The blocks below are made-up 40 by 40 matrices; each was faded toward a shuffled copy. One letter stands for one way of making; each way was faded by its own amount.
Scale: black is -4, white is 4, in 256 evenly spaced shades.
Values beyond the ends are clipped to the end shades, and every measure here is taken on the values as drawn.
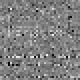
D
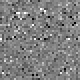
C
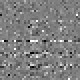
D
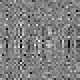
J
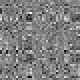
J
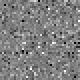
C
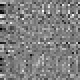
J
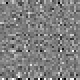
J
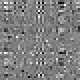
J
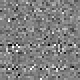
D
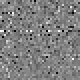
C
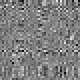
J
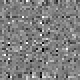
D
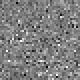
C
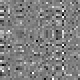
J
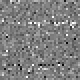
C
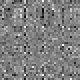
J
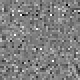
C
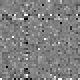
D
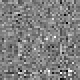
D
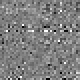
D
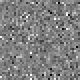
C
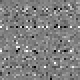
D
